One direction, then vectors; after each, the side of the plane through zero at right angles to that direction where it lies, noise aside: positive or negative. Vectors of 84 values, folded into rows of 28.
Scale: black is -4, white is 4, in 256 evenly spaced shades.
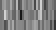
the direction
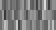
negative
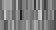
positive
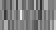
negative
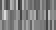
positive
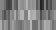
negative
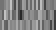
positive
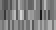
negative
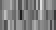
positive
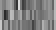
negative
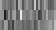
negative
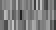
positive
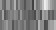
negative
